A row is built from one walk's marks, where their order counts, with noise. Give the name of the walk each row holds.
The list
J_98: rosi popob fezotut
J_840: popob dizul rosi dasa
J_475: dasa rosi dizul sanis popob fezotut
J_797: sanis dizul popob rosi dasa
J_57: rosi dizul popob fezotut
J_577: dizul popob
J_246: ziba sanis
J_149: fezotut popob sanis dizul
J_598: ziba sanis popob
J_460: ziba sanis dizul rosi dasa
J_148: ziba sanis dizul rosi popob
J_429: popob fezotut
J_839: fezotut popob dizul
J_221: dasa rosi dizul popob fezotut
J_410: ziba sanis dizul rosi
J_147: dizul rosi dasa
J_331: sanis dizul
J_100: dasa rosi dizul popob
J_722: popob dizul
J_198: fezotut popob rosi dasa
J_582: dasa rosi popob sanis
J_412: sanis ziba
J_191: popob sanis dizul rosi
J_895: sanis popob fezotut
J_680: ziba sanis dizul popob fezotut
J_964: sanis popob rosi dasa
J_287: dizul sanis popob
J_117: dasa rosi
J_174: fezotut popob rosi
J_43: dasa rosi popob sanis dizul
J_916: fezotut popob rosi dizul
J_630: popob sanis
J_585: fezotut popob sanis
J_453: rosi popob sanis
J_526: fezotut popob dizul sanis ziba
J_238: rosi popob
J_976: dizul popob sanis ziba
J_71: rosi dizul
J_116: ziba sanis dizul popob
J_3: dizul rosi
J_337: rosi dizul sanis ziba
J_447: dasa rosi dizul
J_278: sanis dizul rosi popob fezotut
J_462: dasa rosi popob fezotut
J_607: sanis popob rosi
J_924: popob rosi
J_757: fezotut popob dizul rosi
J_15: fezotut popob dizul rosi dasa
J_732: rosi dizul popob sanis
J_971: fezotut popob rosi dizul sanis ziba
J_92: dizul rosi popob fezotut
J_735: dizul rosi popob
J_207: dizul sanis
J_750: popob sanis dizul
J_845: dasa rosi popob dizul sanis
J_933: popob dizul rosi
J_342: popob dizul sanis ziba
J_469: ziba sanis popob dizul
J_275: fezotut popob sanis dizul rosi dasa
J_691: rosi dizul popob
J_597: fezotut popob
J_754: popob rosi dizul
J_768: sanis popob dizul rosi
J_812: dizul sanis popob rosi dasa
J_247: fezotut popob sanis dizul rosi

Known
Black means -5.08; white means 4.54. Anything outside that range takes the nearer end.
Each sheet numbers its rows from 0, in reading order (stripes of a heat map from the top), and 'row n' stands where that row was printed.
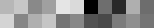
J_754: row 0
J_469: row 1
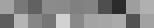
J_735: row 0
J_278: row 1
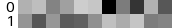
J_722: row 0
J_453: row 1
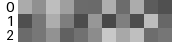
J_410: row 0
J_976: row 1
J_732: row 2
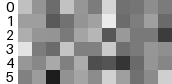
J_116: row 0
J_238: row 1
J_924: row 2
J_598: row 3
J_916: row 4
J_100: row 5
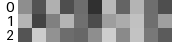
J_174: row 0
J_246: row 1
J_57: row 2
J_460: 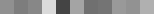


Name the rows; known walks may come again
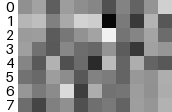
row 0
J_447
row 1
J_722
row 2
J_238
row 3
J_577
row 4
J_174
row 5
J_275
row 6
J_460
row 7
J_198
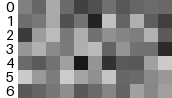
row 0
J_3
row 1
J_757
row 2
J_971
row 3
J_933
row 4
J_147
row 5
J_148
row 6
J_15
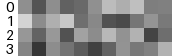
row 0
J_453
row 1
J_469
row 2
J_607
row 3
J_207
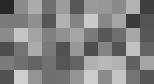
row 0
J_526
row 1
J_768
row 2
J_71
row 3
J_976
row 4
J_117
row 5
J_57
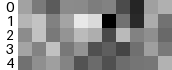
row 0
J_735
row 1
J_754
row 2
J_429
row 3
J_149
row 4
J_92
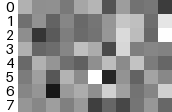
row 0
J_924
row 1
J_462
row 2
J_582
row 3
J_630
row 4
J_98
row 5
J_840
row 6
J_100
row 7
J_839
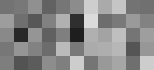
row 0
J_732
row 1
J_597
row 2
J_585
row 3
J_895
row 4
J_964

